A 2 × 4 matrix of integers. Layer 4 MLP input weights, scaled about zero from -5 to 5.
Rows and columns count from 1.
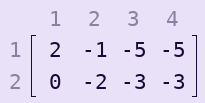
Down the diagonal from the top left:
2 -2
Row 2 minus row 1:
-2 -1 2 2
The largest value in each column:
2 -1 -3 -3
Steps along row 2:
down down same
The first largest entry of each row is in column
1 1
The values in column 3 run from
-5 to -3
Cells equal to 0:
1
